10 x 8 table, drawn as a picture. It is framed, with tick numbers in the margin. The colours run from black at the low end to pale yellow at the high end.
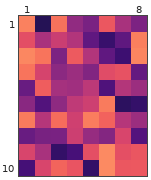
Mirror symmetry: none. Average level on the scale: 50%. Slope: none. Calmest part: centre. Roughest part: bottom middle.
